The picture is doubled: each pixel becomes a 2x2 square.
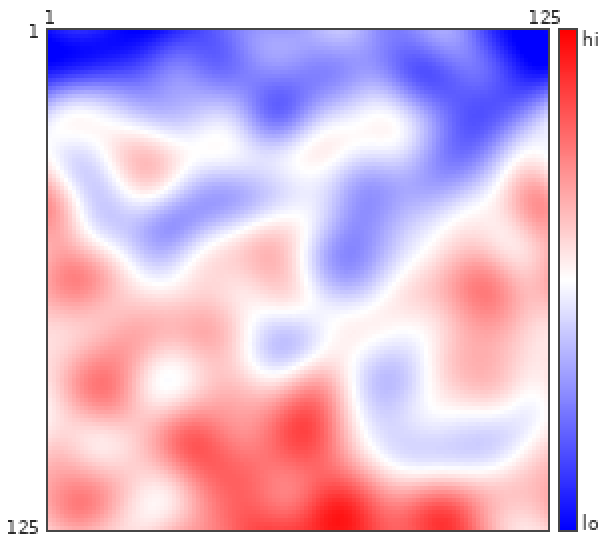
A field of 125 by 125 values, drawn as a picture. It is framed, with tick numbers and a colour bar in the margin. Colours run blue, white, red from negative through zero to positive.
Grain: smooth. Ninth with the highest average: bottom middle. Average level on the scale: 50%. Stripes: none. Ninth with the lowest average: top right. Lone odd cells: none. Slope: up to the bottom.
